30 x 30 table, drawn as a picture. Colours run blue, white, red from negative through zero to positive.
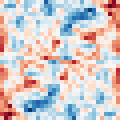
Histogram: bell-shaped. Symmetry: a half turn. Grain: blotchy.
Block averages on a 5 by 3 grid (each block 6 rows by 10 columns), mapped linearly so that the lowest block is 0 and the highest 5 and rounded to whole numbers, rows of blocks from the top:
2 0 3
3 3 5
4 4 4
5 3 3
3 0 2
